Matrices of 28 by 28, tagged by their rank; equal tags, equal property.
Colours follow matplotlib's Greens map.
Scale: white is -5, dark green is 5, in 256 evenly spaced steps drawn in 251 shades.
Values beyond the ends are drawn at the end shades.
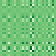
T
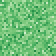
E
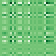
T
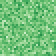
E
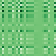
T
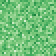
E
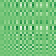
T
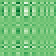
T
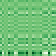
T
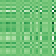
T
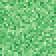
E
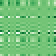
T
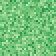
E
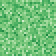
E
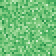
E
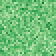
E
